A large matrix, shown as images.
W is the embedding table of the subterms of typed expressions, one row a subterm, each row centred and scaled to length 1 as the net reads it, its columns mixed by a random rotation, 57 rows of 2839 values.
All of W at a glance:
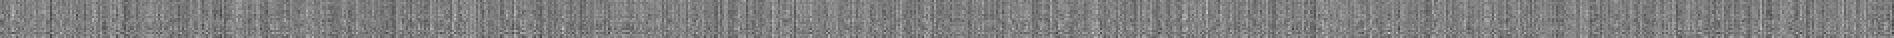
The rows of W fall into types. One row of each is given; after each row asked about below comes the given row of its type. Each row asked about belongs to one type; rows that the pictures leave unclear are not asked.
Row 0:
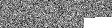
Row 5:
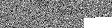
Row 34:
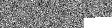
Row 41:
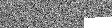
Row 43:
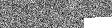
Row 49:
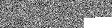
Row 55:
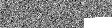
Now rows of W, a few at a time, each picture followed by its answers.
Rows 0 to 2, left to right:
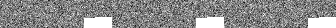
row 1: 55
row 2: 0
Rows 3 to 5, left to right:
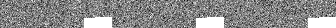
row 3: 34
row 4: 55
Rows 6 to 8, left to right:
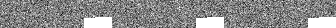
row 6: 5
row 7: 0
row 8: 34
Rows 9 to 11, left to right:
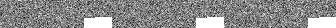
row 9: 43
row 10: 49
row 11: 0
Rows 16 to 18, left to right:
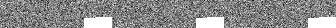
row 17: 55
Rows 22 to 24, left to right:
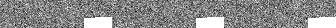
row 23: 55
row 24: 43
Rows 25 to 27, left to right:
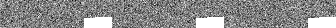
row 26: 43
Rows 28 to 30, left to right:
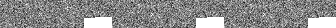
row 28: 0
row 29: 0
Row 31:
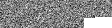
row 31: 49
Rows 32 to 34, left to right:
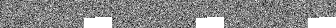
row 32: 49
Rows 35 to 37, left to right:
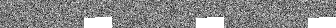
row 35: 41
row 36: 0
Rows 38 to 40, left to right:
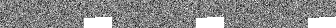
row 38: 55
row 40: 43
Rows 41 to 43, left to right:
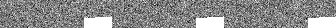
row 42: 43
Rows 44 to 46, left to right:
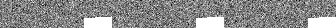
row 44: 43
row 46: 55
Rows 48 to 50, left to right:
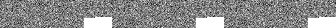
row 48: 49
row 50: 49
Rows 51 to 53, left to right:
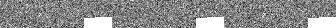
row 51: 0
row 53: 55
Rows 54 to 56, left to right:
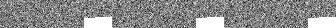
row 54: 41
